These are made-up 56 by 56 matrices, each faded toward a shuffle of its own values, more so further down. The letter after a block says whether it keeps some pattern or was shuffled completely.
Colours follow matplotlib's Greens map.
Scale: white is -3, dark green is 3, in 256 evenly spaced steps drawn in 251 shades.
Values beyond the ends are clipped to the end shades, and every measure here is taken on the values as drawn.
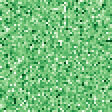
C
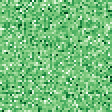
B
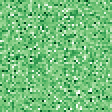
B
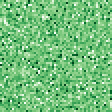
C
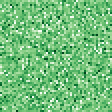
C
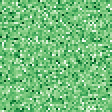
B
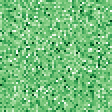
B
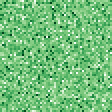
C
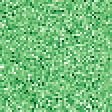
B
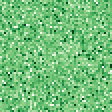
C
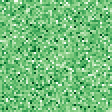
C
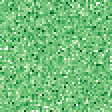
C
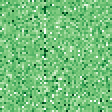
B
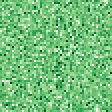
B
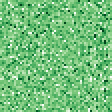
B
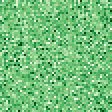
B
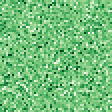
B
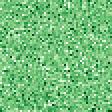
C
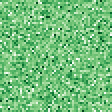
C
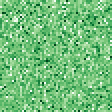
B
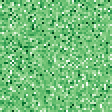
B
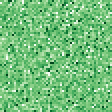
B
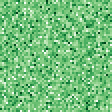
B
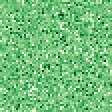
B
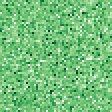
C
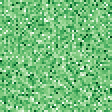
C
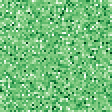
C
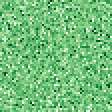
C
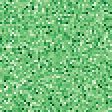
C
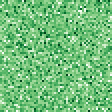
C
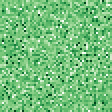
B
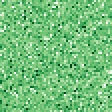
C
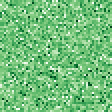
C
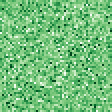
B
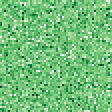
B
